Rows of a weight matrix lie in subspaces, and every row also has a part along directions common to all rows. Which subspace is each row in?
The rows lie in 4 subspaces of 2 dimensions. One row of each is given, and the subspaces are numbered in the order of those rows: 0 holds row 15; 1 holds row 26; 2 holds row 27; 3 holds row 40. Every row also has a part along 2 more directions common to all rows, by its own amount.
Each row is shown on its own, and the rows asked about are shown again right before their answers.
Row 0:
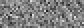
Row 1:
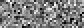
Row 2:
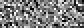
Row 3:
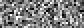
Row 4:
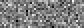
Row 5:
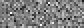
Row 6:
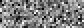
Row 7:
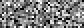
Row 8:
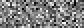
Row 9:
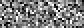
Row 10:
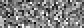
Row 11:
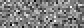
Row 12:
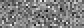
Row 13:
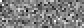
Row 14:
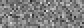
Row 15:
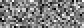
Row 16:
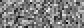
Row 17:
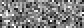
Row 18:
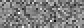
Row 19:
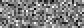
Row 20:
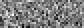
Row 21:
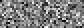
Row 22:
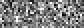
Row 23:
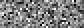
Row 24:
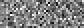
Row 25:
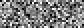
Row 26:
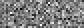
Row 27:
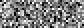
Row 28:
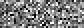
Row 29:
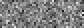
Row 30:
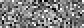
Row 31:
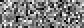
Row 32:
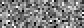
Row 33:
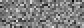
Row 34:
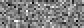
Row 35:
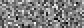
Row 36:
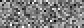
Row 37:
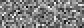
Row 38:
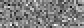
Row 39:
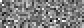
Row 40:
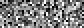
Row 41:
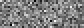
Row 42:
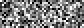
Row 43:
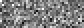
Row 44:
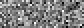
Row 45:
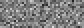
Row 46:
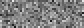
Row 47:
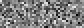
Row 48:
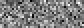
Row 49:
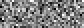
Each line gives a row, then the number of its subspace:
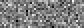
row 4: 0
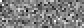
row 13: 0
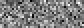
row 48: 1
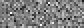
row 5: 1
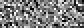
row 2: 2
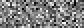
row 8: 2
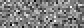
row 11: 2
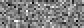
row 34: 0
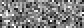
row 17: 3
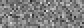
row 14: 1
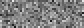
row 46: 3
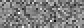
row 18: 2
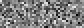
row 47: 0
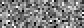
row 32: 3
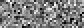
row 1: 2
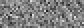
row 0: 1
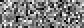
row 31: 0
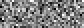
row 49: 0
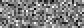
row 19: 0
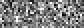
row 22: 0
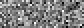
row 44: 3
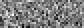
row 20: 3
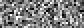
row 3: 1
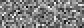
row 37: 2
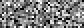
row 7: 1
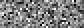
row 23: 1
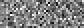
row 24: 1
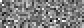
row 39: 3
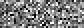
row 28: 1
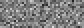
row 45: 0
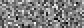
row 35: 3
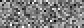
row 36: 2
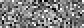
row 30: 2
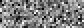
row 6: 3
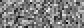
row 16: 1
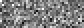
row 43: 3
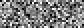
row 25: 2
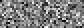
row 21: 0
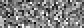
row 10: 3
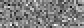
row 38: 2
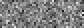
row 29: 3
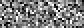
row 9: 0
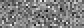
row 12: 2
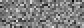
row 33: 0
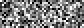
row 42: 2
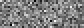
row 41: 2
